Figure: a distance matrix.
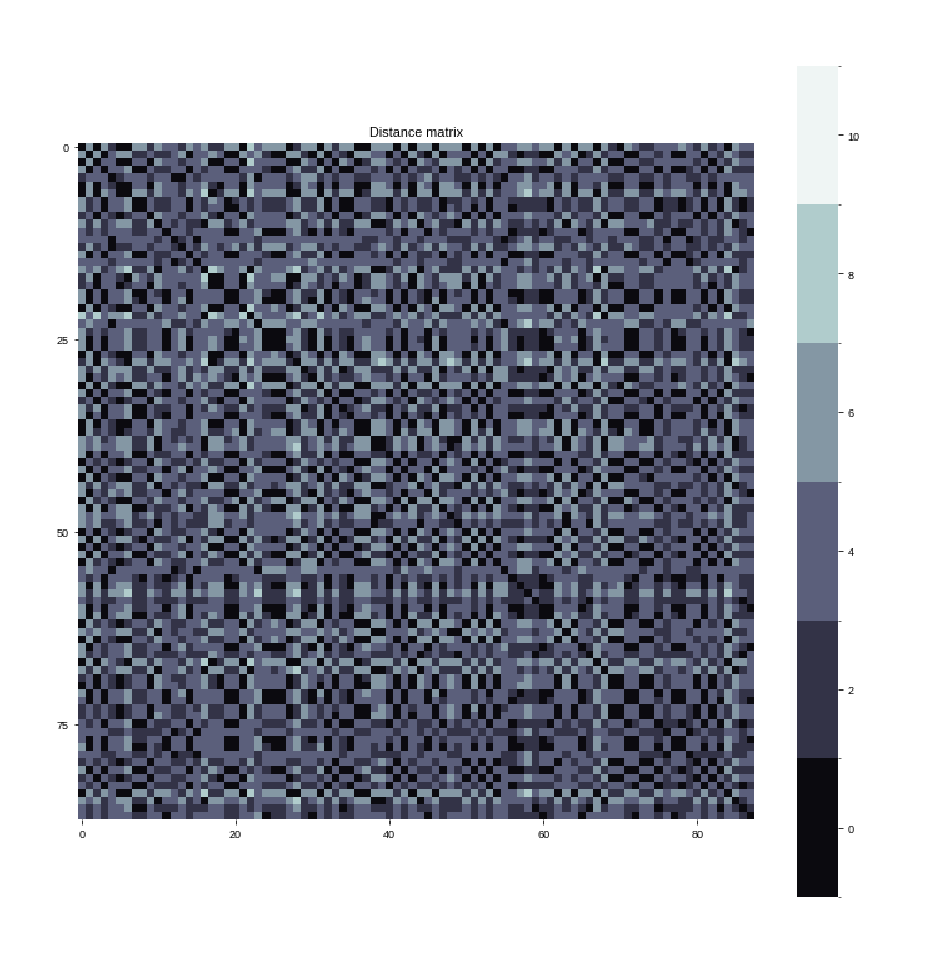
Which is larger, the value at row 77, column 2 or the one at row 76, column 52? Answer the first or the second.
the first
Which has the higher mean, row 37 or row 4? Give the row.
37
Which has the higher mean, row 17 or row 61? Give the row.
17
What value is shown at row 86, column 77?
2
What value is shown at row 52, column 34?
4
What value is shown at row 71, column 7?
2
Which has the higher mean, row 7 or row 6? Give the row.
6
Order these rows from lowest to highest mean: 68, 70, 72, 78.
78, 72, 70, 68
